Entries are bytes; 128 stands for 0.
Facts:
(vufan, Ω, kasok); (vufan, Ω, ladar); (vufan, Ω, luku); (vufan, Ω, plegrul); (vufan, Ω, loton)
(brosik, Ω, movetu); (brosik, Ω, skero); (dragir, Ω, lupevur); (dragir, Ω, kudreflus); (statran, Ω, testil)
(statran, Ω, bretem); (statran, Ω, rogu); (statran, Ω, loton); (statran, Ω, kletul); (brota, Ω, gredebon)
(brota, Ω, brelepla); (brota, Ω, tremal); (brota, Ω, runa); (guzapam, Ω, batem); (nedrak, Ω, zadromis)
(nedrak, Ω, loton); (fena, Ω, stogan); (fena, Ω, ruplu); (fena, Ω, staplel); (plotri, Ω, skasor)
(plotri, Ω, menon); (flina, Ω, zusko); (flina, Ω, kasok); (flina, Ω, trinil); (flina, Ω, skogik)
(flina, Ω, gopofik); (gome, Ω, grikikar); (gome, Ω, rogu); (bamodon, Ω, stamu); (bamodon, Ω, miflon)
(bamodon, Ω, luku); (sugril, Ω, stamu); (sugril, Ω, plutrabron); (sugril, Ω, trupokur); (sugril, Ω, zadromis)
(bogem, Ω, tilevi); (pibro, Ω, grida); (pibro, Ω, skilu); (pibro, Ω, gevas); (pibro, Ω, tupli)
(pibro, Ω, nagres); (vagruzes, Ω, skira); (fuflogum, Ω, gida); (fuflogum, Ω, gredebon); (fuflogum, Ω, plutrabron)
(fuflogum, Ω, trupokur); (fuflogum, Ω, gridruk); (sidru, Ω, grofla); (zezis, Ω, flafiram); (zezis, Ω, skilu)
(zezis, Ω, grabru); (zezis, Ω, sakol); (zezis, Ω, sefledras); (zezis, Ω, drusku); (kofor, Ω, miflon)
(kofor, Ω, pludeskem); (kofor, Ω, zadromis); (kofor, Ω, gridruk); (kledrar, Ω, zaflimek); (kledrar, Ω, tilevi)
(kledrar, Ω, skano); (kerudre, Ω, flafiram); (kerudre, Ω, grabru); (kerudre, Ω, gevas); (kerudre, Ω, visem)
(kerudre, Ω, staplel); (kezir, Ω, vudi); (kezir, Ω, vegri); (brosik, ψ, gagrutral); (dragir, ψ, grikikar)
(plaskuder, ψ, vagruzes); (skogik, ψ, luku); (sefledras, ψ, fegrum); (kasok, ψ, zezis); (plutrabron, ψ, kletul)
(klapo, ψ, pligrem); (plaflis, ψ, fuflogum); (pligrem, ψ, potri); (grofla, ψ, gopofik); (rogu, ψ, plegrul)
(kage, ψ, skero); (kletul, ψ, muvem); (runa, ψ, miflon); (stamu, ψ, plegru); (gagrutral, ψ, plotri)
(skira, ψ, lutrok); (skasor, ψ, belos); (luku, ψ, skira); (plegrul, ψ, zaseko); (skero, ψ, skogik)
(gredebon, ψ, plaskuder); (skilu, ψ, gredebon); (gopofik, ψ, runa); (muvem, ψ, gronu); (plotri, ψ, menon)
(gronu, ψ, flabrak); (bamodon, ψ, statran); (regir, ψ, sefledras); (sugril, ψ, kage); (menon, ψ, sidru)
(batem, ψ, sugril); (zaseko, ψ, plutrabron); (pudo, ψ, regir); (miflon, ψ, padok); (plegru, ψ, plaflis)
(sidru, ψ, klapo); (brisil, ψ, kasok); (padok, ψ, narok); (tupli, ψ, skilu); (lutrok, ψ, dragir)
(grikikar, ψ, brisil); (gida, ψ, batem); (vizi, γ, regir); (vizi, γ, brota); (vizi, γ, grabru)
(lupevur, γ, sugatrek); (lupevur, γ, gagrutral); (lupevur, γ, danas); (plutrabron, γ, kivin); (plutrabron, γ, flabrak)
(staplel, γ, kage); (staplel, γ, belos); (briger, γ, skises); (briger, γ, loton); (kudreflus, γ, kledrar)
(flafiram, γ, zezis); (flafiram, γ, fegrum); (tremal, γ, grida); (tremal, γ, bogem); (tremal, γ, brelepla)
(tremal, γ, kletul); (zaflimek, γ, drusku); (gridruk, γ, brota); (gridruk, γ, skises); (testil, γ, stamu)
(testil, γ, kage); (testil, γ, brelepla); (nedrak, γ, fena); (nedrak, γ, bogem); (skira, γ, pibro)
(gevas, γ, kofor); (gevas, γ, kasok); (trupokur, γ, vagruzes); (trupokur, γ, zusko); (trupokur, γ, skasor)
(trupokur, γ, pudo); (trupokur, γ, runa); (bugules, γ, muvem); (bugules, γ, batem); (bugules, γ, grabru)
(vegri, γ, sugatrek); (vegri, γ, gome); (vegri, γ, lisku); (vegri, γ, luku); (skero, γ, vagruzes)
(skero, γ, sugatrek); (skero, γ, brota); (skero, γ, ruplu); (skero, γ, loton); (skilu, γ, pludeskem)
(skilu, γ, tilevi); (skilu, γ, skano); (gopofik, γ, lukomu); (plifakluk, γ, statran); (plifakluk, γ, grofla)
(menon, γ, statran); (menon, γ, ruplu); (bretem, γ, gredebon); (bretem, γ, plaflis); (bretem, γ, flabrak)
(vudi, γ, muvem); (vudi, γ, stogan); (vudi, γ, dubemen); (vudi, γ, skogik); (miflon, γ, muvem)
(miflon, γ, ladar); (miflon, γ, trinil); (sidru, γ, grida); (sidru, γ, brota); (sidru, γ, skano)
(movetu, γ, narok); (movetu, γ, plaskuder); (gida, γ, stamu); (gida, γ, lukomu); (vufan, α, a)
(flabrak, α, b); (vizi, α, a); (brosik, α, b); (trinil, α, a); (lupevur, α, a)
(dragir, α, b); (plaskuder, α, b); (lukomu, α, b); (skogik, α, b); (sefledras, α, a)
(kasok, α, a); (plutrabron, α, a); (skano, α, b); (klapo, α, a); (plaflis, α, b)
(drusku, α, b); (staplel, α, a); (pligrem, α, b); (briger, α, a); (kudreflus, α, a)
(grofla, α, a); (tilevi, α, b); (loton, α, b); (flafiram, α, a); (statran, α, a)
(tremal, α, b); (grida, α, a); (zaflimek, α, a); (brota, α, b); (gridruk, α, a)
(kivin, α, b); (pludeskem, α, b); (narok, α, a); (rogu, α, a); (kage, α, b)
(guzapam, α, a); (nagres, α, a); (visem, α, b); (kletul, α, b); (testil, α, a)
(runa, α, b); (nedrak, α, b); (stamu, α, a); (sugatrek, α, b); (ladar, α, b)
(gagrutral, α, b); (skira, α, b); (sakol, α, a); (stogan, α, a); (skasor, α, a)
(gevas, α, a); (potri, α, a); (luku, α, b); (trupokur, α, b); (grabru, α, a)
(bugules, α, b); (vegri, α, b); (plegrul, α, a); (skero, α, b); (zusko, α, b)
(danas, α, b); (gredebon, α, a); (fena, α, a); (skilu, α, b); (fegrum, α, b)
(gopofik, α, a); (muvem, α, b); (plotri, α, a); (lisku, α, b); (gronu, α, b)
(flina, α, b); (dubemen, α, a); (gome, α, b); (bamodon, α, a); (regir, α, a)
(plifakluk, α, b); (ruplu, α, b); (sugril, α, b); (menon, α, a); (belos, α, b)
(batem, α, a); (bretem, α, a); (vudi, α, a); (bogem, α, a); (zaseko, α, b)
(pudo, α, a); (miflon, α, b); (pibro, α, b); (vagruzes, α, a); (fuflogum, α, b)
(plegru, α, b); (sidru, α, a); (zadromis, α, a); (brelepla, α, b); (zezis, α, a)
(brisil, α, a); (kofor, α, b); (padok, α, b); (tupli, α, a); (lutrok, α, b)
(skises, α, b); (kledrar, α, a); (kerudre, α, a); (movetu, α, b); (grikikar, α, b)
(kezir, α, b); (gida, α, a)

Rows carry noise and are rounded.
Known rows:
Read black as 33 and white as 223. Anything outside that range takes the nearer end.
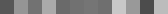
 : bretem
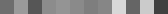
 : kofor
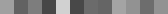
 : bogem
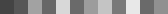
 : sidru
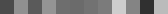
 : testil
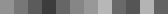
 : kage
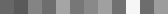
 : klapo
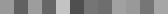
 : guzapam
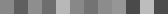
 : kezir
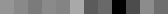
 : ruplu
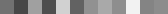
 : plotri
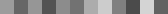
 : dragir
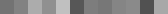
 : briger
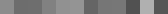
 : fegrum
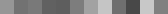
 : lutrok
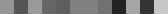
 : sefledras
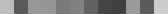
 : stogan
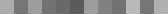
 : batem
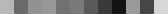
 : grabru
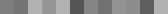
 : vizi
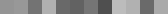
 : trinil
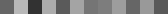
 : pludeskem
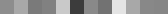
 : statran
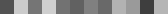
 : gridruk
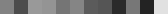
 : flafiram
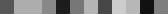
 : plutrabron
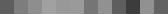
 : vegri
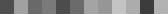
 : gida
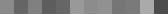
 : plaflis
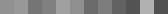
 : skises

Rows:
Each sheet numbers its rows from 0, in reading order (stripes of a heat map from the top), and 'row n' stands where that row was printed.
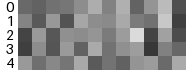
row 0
pligrem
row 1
brosik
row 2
nedrak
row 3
tremal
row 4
narok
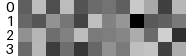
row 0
zadromis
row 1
skilu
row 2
brota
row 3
stamu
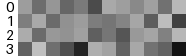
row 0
brisil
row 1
gome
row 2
dubemen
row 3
kletul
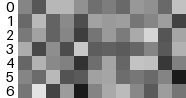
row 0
vudi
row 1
runa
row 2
gredebon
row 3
fena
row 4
plegrul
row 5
zaseko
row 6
luku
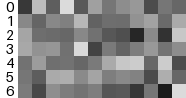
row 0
trupokur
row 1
potri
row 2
grida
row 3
vagruzes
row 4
sugril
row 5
bugules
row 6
staplel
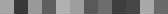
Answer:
pibro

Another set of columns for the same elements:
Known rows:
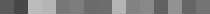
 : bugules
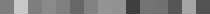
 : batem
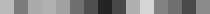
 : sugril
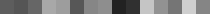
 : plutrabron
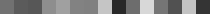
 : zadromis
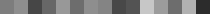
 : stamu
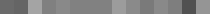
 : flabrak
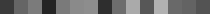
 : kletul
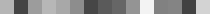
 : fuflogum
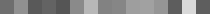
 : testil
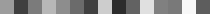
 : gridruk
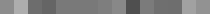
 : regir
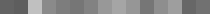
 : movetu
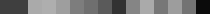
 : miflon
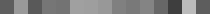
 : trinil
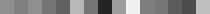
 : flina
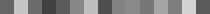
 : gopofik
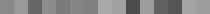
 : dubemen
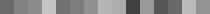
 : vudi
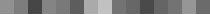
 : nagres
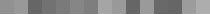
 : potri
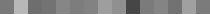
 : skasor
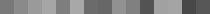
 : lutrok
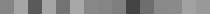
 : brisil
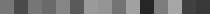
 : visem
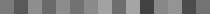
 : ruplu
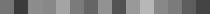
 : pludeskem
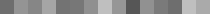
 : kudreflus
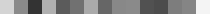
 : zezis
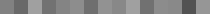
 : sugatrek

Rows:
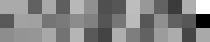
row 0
statran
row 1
skogik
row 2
dragir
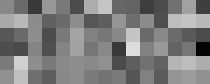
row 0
grabru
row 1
sidru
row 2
zusko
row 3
loton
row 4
menon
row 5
klapo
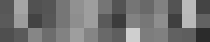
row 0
rogu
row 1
plegrul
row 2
ladar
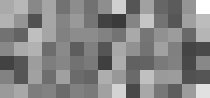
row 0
kledrar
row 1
bamodon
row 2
plifakluk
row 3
kage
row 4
muvem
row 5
brelepla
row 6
bogem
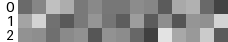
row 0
skira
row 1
plotri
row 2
gida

